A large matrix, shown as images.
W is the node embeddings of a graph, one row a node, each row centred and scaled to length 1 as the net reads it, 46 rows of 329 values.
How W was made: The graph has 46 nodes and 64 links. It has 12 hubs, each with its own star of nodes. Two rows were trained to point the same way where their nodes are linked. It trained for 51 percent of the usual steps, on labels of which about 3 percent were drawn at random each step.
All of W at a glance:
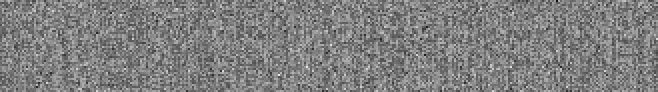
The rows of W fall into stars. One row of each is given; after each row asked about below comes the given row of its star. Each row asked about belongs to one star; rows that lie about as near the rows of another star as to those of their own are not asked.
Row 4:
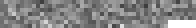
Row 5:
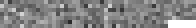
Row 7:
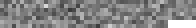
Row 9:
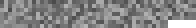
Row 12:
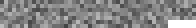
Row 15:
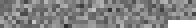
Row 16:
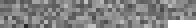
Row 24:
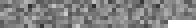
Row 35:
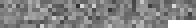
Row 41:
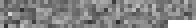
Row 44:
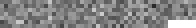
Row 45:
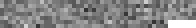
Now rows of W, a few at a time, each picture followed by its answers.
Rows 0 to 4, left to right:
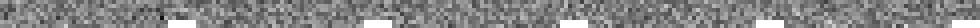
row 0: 7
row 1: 44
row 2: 5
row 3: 24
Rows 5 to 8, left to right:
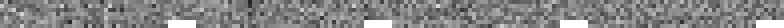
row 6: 9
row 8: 45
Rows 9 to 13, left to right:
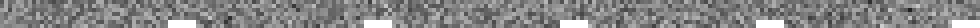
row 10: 12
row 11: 41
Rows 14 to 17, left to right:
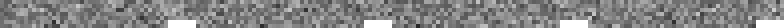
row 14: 44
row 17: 15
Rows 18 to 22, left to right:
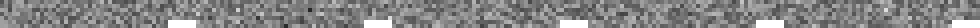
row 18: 15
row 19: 5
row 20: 4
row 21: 41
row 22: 35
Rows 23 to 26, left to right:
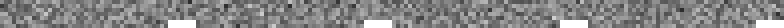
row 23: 41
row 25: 44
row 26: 24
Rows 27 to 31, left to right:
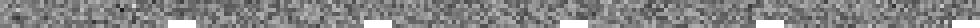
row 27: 4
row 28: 16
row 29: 35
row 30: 7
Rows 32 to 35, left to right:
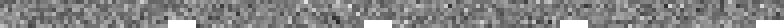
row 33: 35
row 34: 15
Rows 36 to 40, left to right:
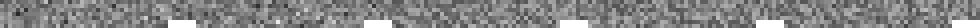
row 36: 41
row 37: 16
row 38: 44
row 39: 5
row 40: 45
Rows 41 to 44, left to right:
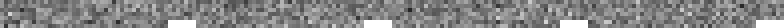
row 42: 16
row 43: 5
